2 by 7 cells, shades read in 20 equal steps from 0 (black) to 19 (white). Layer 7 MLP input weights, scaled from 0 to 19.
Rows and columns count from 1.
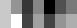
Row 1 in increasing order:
0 4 6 9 10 11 15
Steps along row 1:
down down up down up up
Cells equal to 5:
2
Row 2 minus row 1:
0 8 1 2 5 5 4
